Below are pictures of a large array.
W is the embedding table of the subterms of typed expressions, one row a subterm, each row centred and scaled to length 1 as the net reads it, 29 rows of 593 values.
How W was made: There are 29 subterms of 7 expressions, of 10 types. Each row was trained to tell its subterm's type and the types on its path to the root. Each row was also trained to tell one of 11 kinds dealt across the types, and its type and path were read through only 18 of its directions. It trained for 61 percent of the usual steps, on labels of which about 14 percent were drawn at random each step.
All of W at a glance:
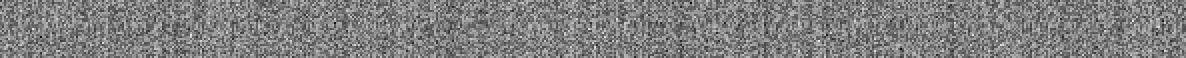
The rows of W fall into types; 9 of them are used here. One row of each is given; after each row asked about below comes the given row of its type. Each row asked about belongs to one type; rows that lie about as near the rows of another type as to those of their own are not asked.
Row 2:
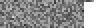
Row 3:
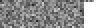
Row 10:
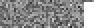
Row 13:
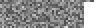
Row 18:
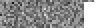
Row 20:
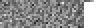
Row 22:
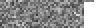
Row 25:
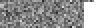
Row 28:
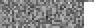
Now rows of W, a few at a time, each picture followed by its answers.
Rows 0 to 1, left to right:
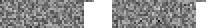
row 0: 3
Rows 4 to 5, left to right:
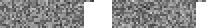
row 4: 28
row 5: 13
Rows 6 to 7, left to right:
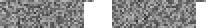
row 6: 10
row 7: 3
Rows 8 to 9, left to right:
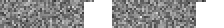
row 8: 18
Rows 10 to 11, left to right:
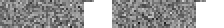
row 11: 18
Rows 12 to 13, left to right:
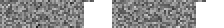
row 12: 13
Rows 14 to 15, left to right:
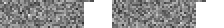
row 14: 28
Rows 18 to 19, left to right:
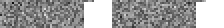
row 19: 2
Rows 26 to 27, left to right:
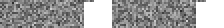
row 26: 13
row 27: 3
